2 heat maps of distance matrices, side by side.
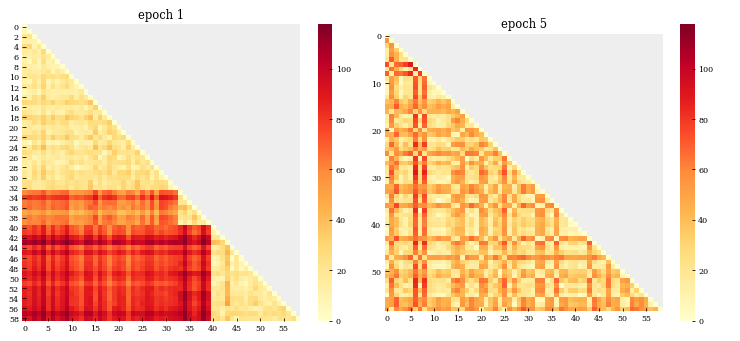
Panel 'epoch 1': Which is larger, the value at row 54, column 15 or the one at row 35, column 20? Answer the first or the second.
the first
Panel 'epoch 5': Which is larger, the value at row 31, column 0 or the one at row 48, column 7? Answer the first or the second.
the second
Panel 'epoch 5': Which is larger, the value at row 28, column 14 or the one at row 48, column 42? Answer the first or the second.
the first
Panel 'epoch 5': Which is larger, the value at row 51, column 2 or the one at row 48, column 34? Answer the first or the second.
the first
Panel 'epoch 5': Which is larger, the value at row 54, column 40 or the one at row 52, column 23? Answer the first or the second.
the first
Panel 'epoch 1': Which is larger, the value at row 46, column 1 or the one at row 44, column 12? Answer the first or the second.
the first
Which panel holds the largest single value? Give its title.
epoch 1
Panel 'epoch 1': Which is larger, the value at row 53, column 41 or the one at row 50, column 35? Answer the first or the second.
the second
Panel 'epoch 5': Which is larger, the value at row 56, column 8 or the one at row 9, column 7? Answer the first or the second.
the first
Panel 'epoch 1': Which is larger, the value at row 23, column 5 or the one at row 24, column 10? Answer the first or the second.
the second
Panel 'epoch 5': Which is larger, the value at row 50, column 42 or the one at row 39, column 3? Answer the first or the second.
the first
